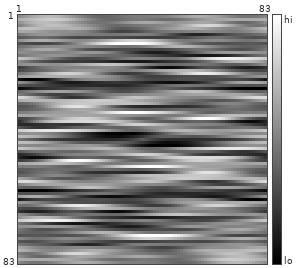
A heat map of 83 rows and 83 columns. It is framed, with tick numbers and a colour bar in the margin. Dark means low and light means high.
A half turn leaves it unchanged. Streaks run across, left to right. The values follow a bell shape.
